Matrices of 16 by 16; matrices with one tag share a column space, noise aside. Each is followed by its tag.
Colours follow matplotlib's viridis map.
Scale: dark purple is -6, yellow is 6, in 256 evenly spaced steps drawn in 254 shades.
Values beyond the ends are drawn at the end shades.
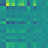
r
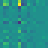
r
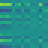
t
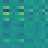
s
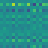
t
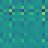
s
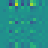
r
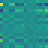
t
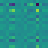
t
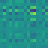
s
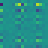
t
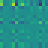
r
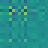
s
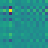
s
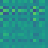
s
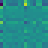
r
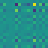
t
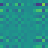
t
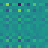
t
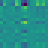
r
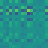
s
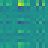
r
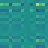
t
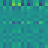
r
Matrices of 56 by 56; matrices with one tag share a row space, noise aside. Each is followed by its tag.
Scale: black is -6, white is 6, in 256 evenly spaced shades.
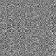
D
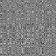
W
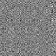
D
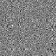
D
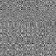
W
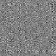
D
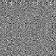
D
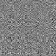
D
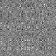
W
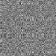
W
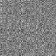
W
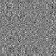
D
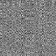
W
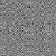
W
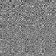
W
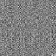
D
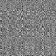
W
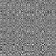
W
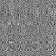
D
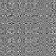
D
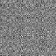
W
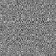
W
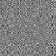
D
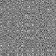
W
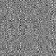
D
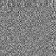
D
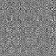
D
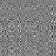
D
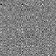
W
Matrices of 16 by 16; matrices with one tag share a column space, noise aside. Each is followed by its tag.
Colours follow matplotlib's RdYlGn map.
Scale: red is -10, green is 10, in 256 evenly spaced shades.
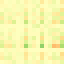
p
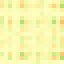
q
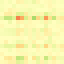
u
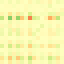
u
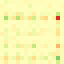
u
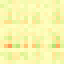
p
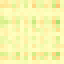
q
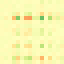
u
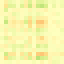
q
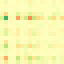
u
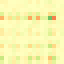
u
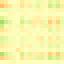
q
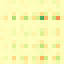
u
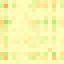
q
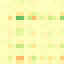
u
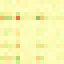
u
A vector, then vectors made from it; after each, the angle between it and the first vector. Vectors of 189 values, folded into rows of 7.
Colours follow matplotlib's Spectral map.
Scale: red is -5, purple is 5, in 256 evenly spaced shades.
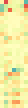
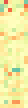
nearly parallel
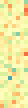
partly aligned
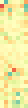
nearly opposite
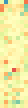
nearly opposite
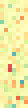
orthogonal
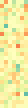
partly aligned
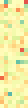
partly opposed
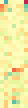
nearly opposite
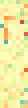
orthogonal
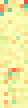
nearly opposite
